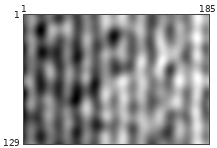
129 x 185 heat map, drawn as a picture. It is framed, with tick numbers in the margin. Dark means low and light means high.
Lone odd cells: none. Slope: up to the right. Stripes: upright, repeating 10 times. Histogram: bell-shaped.
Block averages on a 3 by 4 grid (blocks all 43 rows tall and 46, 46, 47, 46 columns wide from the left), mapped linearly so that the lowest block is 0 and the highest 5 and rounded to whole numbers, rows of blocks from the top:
0135 | 0155 | 0144
